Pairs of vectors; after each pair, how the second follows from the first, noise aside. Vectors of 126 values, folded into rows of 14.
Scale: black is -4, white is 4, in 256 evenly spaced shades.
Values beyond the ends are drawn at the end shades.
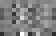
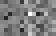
wrapped around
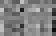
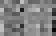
copied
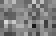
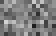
copied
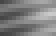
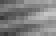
copied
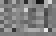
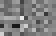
wrapped around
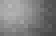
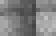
wrapped around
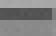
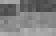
wrapped around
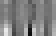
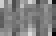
wrapped around
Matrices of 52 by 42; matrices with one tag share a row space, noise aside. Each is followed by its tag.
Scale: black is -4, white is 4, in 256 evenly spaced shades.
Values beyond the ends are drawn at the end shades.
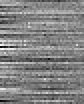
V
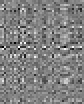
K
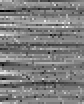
V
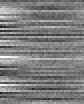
V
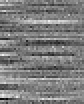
V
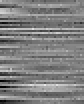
V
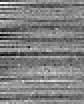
V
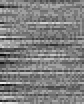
V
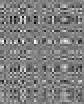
K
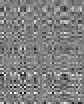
K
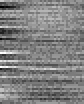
V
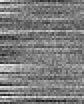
V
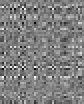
K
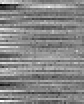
V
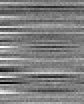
V
